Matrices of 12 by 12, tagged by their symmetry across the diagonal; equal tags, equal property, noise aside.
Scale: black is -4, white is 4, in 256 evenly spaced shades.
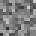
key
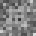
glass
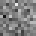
key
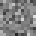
key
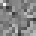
glass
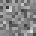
glass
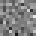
key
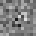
key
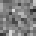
key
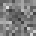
glass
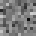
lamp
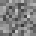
lamp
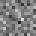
key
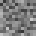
lamp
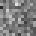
lamp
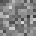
lamp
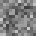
glass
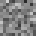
lamp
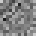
glass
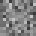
lamp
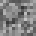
glass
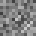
glass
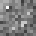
glass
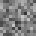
key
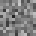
lamp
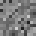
glass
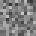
lamp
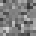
key
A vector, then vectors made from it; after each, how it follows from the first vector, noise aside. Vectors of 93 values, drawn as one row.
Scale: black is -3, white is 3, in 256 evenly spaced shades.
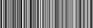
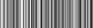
sign-scrambled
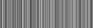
shrunk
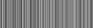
shrunk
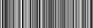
sign-scrambled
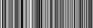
sign-scrambled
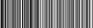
sign-scrambled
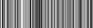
sign-scrambled
